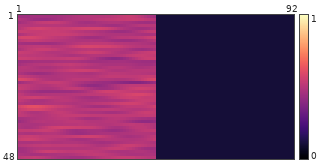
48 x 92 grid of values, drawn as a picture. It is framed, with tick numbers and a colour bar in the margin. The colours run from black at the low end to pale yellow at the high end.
It is made of 1 by 2 panels. Panel 1,1: middling, streaked across, faint in contrast. Panel 1,2: very low, flat.
